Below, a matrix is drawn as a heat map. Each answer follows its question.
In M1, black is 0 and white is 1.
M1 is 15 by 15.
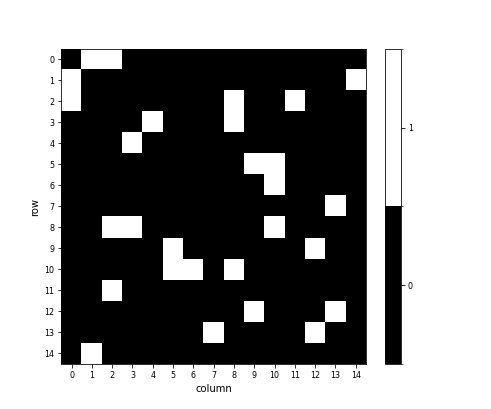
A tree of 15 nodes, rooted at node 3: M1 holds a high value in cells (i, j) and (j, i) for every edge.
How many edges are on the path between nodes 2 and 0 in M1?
1
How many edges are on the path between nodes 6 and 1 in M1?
5
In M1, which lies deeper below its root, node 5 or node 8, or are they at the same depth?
node 5
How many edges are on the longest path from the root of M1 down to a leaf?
7
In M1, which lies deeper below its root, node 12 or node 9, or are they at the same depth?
node 12
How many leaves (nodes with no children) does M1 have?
5
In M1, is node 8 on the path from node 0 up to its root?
yes
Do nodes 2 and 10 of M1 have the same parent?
yes
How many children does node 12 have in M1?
1
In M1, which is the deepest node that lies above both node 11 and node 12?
8
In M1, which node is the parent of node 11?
2
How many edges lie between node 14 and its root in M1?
5
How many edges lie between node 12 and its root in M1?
5
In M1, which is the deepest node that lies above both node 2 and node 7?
8
